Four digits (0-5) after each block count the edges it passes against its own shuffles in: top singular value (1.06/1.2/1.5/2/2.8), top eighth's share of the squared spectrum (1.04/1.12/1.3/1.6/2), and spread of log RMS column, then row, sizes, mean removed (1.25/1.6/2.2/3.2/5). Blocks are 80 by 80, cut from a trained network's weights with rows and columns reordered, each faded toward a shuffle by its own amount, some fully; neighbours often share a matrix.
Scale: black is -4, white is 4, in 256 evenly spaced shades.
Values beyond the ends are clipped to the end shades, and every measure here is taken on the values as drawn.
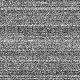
4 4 1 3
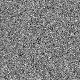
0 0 0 0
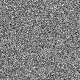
1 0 0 0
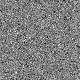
0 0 0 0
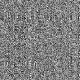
3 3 2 2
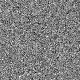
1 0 0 0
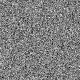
0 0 0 0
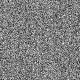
1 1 0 0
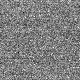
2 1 0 0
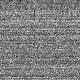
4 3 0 2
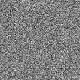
3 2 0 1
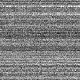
5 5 1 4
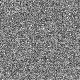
1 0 0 0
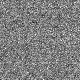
1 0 0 0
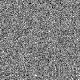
3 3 0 1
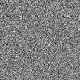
3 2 0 1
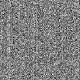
3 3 2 1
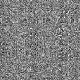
3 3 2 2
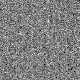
2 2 1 1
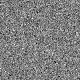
0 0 0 0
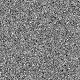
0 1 0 0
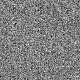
1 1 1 0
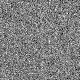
1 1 0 0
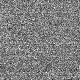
1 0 0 0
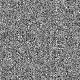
2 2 1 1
